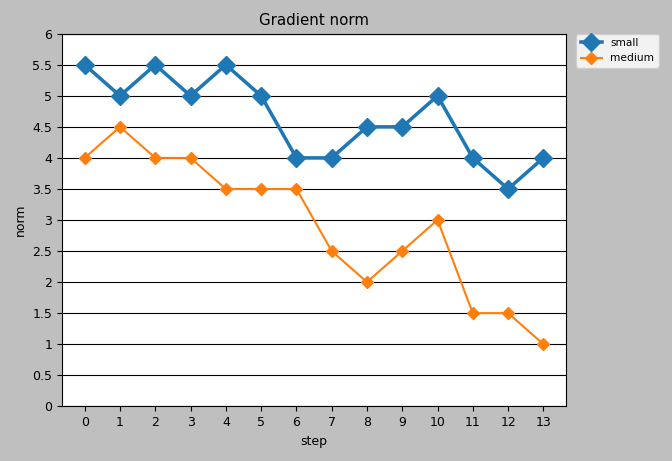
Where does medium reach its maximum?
1
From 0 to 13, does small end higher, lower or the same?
lower
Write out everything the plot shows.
Title: Gradient norm
x-axis: step, ticks 0 1 2 3 4 5 6 7 8 9 10 11 12 13
y-axis: norm, ticks 0 0.5 1 1.5 2 2.5 3 3.5 4 4.5 5 5.5 6
Legend: small, medium
Values:
small: 5.5 5 5.5 5 5.5 5 4 4 4.5 4.5 5 4 3.5 4
medium: 4 4.5 4 4 3.5 3.5 3.5 2.5 2 2.5 3 1.5 1.5 1
